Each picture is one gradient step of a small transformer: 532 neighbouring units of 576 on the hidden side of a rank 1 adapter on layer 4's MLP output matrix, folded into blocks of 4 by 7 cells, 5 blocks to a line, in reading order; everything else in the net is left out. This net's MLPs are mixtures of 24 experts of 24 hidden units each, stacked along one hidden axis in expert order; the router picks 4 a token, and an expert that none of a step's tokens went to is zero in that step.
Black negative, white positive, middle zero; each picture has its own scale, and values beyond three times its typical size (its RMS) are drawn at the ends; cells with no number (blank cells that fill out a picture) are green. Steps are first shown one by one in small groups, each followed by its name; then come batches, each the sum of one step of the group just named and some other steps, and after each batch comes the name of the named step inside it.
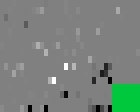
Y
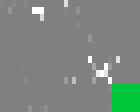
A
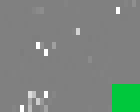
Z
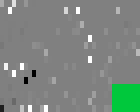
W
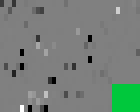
Z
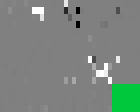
A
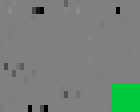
W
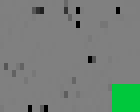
W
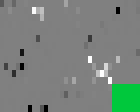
A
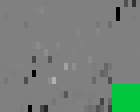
Y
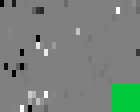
Z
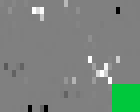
A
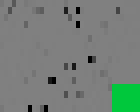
W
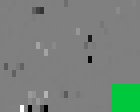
Z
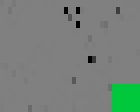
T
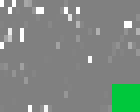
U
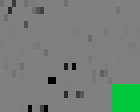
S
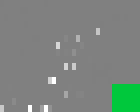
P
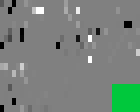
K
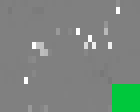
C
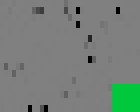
T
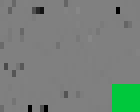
K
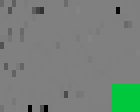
K
